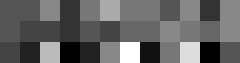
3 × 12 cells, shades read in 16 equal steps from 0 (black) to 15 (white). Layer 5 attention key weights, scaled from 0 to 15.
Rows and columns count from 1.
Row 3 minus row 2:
-1 -2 7 -3 -3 4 9 -5 -1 6 -6 -3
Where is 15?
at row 3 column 7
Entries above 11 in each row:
0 0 2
